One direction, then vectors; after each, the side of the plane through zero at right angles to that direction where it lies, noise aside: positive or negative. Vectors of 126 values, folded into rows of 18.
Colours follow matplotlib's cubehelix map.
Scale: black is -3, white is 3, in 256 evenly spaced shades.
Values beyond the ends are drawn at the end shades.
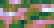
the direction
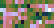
positive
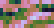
negative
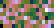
positive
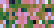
negative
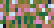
positive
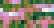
positive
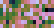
negative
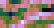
negative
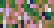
positive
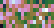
positive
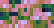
negative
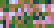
positive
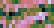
negative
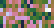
positive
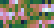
positive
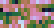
negative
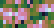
positive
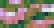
positive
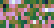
positive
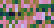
negative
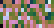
positive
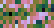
negative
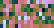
negative
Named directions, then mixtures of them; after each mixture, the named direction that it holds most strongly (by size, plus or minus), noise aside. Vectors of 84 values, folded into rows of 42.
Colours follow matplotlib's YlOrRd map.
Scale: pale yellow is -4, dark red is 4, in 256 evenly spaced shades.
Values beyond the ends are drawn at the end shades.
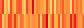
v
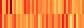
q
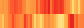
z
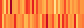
q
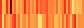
q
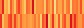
v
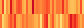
v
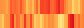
z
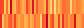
v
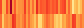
z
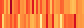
v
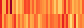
q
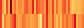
q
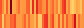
q
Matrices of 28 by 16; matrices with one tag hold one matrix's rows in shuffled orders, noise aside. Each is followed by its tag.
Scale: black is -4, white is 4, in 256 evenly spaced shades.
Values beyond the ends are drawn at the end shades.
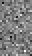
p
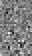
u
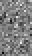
p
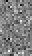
u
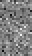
p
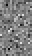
u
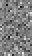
u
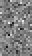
u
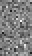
p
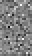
u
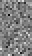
u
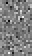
u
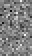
p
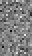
p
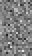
u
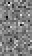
u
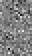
u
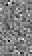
u
